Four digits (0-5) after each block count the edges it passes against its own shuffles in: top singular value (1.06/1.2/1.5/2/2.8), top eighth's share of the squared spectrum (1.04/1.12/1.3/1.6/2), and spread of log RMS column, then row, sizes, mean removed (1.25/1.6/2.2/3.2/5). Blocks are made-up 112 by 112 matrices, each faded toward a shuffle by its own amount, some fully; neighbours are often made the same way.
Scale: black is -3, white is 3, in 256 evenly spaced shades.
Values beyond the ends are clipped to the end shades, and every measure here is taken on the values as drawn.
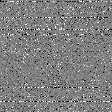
2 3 0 3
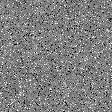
0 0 0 0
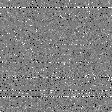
3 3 0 3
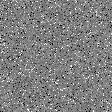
0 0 0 0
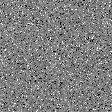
0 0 0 0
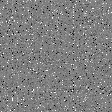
1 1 1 0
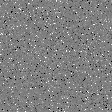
0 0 0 0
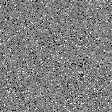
3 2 1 0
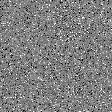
3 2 0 0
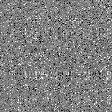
4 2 1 1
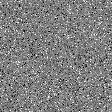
2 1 0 0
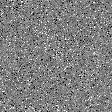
0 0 0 0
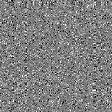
4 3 2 2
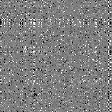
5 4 3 3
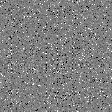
3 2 1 1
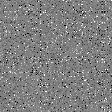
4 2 1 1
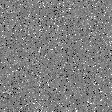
2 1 0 0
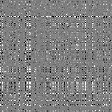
5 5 4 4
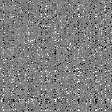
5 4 3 2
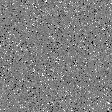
2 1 0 0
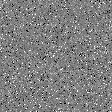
0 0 0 0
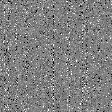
2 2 3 0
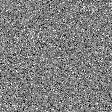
2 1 0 0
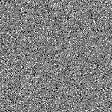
3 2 1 1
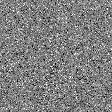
2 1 0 0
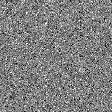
3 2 1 1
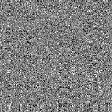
4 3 2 2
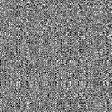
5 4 3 3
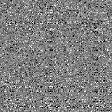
4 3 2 3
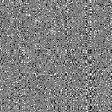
5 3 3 2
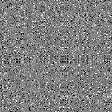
4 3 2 2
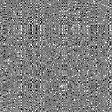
5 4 3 2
